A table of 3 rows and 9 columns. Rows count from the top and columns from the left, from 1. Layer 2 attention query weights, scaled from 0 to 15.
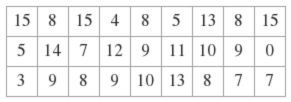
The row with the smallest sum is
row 3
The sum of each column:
23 31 30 25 27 29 31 24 22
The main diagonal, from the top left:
15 14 8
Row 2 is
5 14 7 12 9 11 10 9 0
